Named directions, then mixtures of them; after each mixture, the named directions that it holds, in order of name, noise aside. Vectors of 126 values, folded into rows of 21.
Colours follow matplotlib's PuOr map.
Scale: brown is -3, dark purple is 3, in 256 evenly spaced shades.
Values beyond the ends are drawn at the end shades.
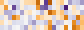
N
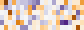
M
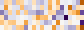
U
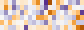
N, U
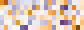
M, N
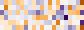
U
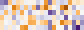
M, N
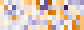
N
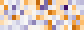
N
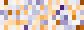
M, U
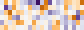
M, N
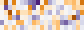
M, N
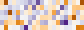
M, U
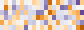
N, U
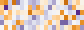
M, U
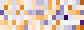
U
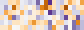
N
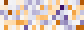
M, U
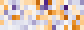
N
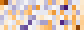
M, N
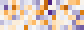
N, U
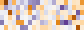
M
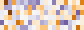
M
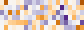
M, U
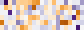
M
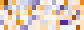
M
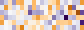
M, U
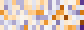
U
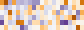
M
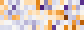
N, U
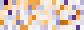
M
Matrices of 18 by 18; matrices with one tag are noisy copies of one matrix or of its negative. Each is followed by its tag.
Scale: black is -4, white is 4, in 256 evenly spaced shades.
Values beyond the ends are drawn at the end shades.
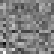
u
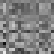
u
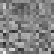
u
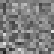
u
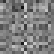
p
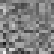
u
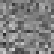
u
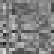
u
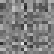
p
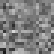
u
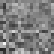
u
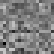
u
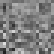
u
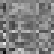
u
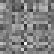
p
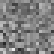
u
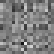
p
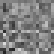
u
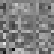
u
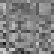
u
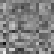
u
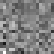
u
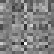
p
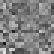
u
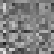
u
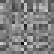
p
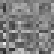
u
